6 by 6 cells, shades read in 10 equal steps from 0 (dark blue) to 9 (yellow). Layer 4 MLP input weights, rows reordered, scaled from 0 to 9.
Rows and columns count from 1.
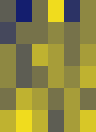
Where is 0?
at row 1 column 2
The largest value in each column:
7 9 7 9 6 8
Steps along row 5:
up down down up down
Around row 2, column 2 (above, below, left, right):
0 3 2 4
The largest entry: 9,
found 2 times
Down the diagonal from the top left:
3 4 7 6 6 8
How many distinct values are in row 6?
5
